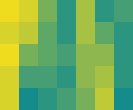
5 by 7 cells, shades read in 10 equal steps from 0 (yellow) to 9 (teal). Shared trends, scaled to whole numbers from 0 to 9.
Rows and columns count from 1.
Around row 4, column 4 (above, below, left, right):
7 7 7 4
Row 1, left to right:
0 1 5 8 3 8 7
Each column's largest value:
1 9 8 8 5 8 9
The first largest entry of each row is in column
4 4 7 4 2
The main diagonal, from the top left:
0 2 6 8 5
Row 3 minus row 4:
-1 -2 -1 -1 0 1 0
